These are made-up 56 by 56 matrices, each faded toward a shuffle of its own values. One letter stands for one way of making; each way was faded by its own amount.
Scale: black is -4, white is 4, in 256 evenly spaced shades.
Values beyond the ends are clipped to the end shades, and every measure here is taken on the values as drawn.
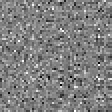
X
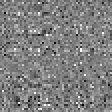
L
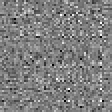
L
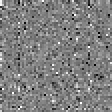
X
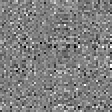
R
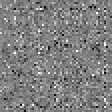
X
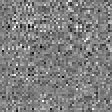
L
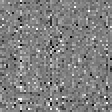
X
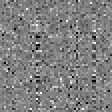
X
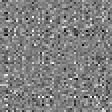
R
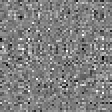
L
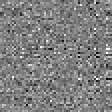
R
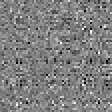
R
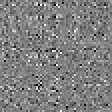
L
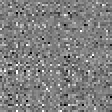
L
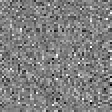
R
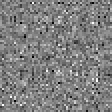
R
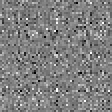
L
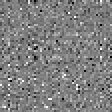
X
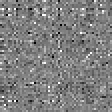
L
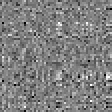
R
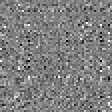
R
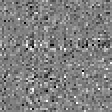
L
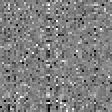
X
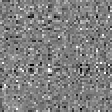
L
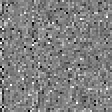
X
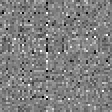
L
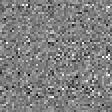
R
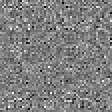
R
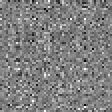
R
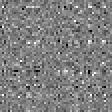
L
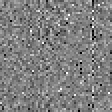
X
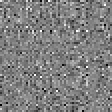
L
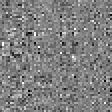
R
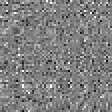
L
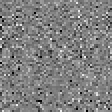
L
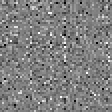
X
